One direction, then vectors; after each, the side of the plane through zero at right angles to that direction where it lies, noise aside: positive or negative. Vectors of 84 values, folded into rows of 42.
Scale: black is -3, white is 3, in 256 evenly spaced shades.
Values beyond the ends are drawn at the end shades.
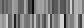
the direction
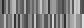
positive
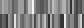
negative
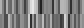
negative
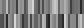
negative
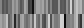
positive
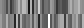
positive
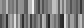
negative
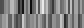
positive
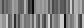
positive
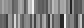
negative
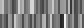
negative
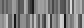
positive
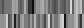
positive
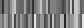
positive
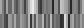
negative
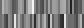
negative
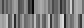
positive
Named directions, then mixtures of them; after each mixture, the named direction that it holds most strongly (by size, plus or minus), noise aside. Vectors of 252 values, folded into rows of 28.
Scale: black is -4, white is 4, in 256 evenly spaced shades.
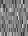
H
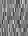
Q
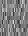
Q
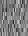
Q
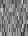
H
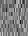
Q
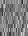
H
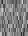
H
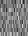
H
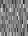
H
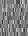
Q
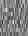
Q
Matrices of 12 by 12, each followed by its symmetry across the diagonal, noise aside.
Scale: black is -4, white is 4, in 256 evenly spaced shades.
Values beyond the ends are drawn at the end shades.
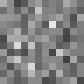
neither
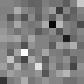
antisymmetric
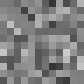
antisymmetric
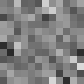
antisymmetric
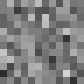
neither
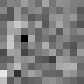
neither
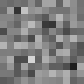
neither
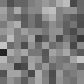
neither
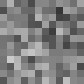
antisymmetric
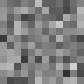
antisymmetric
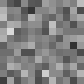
antisymmetric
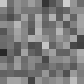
neither
